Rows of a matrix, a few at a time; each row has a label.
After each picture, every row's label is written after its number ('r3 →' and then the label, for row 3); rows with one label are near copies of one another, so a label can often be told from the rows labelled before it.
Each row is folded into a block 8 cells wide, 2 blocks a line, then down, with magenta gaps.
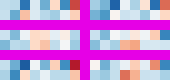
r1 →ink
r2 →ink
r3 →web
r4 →web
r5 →ink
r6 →web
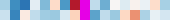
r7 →ink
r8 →web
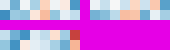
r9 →web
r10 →web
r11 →ink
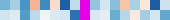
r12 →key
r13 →key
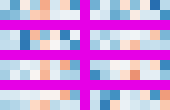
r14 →web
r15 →key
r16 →key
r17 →web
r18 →web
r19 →web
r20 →web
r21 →ink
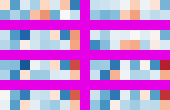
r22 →web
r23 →web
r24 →ink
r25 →web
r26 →ink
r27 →ink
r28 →ink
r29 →ink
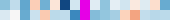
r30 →key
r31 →web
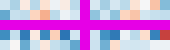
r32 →web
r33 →web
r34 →key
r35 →ink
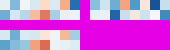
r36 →web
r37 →key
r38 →web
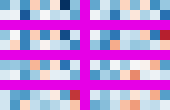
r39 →key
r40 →key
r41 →key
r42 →ink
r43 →key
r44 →web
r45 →ink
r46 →web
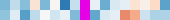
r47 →key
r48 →web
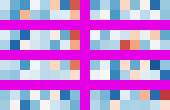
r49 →ink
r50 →key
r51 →ink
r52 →web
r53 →ink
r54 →key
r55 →key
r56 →ink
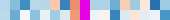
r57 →ink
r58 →key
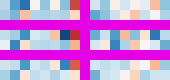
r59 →ink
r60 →web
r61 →ink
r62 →key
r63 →ink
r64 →web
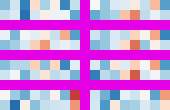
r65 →key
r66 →web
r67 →web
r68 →web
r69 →key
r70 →web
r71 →ink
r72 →ink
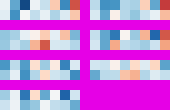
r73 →ink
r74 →ink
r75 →web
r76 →ink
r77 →key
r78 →web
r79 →key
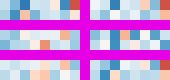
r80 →ink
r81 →ink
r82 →web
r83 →key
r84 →web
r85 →ink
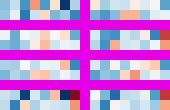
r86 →key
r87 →web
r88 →web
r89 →ink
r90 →web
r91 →web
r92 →ink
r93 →ink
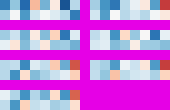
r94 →key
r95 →ink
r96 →key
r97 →key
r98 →ink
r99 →ink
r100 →ink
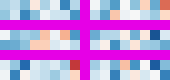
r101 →key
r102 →ink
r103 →web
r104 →key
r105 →ink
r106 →key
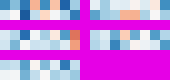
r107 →key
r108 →web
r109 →ink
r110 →key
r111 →key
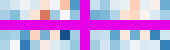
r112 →web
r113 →web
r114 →key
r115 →key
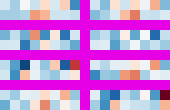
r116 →web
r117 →web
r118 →key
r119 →key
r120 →ink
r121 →web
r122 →web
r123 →ink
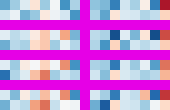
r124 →key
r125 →ink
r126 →web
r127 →ink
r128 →web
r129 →ink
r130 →web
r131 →ink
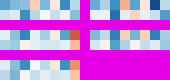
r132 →key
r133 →key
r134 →ink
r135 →key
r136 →ink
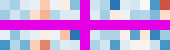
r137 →web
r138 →ink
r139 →web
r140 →key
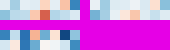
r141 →web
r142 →web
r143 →key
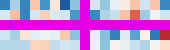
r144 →key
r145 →web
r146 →web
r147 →ink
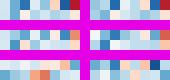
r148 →ink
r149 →ink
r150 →ink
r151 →ink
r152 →web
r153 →key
